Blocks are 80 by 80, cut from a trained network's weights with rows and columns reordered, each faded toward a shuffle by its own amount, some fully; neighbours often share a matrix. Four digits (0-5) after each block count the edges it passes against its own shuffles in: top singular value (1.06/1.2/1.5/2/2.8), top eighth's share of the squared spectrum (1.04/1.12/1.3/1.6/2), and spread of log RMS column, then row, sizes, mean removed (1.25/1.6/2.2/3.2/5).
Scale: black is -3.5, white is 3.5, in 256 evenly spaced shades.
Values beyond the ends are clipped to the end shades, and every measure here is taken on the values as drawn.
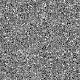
3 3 2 1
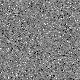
0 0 0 0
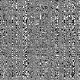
3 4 4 2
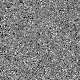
0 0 0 0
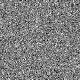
2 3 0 1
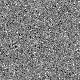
0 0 0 0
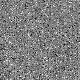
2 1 0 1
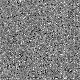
0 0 0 0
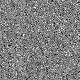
0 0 0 0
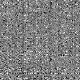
2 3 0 3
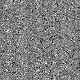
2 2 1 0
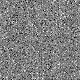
1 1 0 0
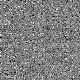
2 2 2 0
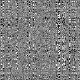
3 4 4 1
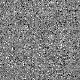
2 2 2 0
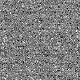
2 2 2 0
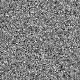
2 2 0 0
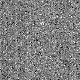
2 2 0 1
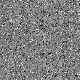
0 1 0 0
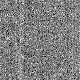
2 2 1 2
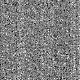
2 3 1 2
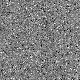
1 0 0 0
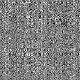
3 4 2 3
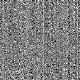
3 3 1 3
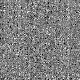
2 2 0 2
